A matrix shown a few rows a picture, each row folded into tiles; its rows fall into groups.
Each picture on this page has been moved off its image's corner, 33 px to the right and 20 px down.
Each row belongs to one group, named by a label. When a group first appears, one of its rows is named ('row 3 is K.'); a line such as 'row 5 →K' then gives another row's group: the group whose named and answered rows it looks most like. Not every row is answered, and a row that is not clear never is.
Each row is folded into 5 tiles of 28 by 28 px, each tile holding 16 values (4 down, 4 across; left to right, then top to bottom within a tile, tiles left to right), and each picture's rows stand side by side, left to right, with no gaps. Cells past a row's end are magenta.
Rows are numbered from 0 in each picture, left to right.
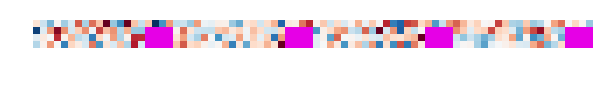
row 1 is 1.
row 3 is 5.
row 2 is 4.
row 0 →4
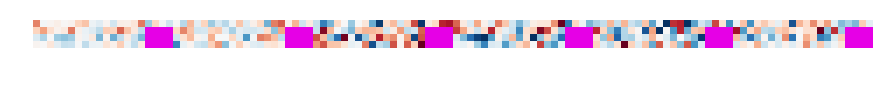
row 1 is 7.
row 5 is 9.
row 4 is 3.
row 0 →5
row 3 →5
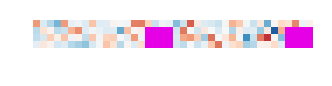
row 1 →7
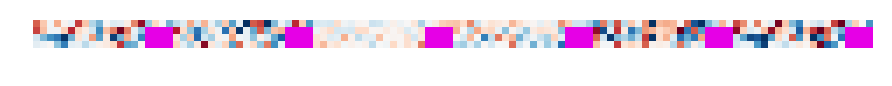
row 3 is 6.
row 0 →5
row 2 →1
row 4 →9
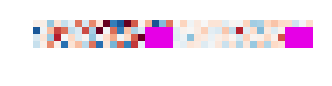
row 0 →4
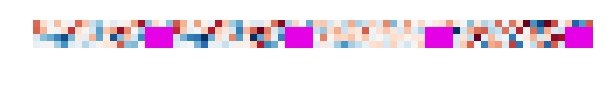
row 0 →5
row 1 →5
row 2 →4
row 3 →4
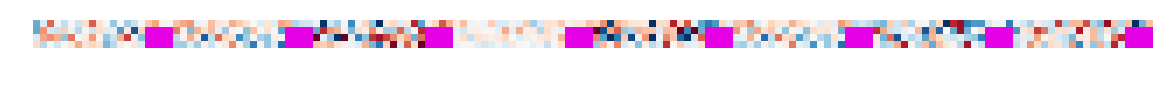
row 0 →7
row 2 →1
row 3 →4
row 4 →9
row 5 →6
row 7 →4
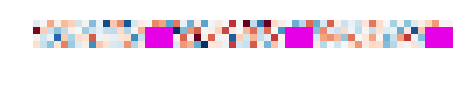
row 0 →3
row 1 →4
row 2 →7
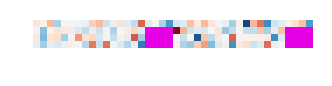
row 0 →6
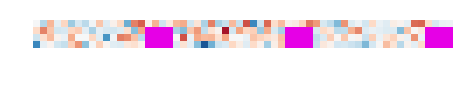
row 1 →4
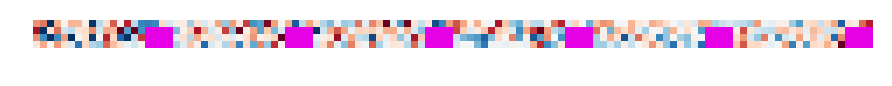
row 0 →9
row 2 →4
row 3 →5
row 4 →6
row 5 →1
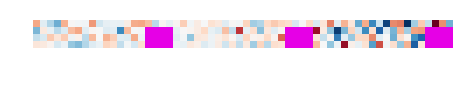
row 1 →4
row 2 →3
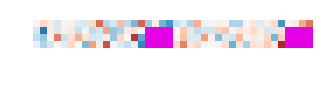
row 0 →6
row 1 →1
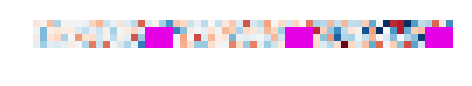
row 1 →4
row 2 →3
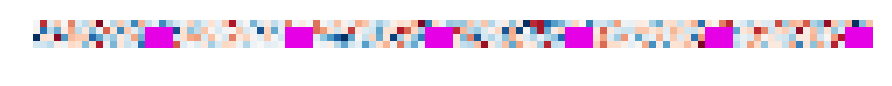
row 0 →6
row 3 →3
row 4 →1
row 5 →4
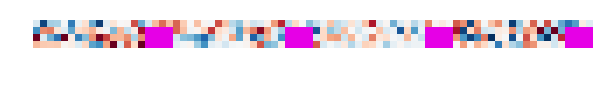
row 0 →1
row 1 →5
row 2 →7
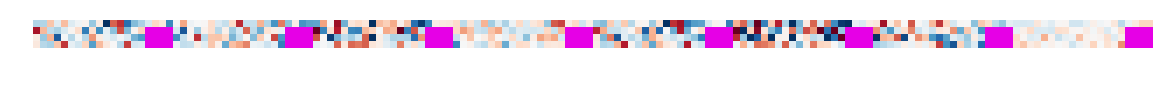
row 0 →3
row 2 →9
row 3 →7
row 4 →3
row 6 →6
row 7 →1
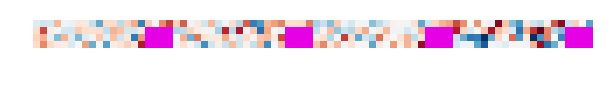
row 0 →1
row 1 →4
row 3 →5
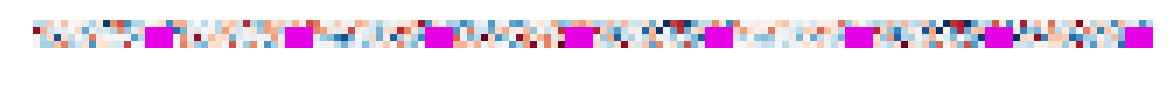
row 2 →5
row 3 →1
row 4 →3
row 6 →3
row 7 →6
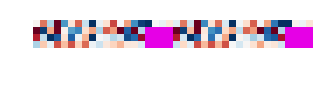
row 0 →9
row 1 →9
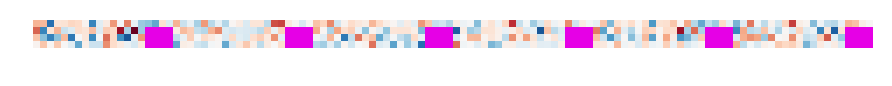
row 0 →9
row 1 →7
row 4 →9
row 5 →7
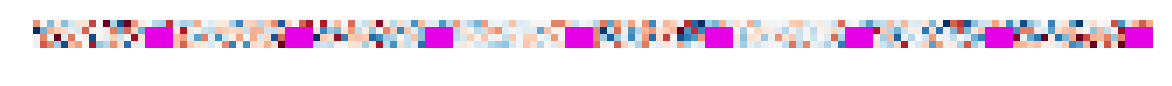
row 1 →1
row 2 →6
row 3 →7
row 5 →6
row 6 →3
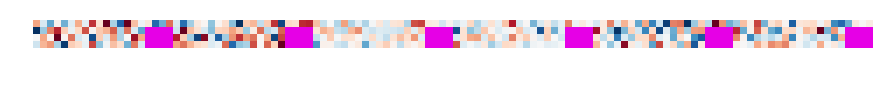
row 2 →7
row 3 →7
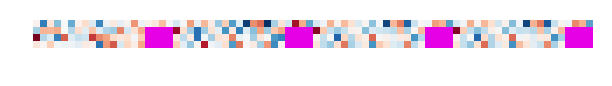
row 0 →1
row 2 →3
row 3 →3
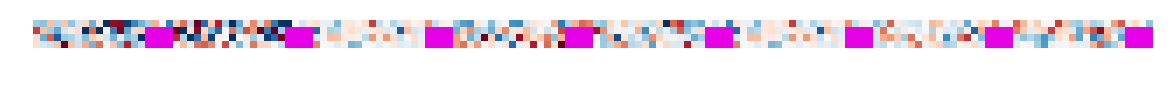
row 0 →3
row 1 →9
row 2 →7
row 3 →1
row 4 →3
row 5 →7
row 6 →7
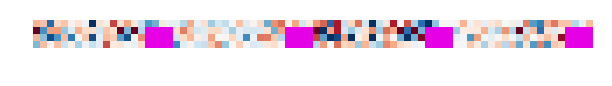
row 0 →9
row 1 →7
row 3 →4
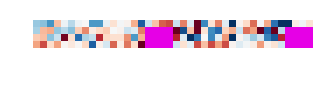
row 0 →1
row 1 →9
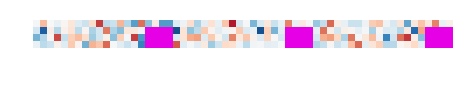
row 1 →7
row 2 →7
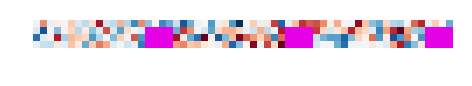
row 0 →6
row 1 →1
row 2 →5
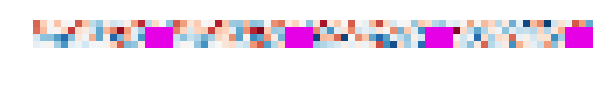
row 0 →5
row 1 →5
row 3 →3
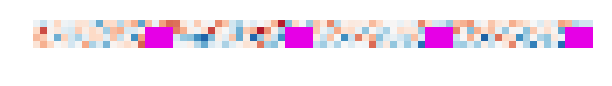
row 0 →1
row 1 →5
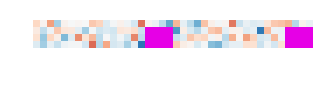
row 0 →6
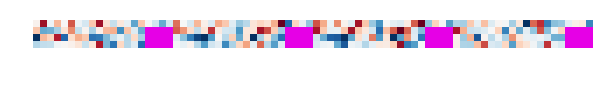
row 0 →6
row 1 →5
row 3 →3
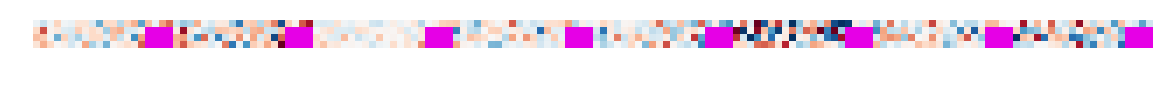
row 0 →1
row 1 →1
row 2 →1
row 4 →6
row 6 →7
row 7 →6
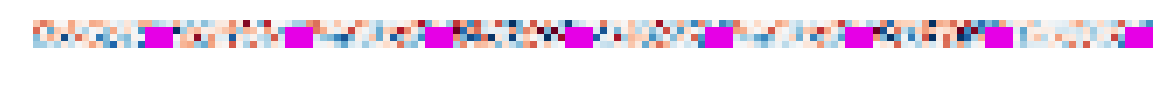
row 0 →6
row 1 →4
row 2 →5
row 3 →9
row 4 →6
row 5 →5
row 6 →9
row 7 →6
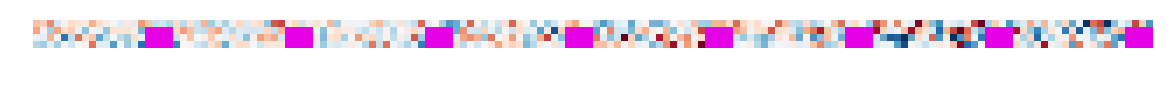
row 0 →6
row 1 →7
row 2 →6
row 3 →7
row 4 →1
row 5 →5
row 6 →5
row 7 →3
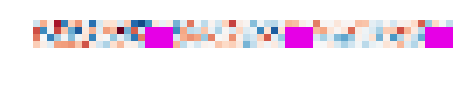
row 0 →9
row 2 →5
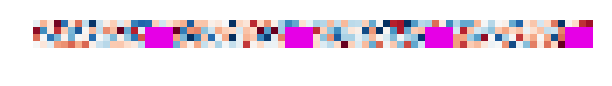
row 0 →9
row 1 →9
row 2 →3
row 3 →1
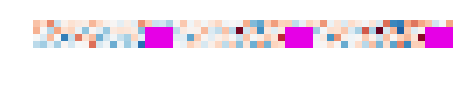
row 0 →6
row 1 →4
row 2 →4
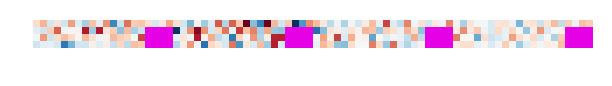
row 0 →4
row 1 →4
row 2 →4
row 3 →1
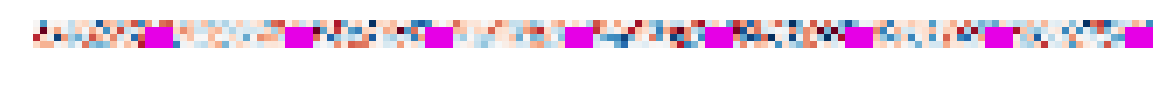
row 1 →7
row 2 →9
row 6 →9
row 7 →3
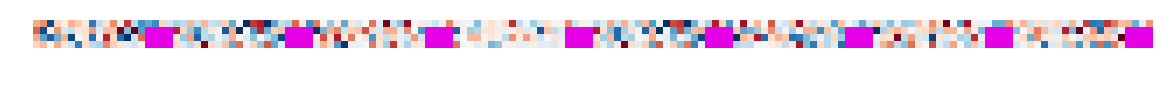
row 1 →3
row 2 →4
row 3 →7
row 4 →3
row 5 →6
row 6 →4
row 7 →4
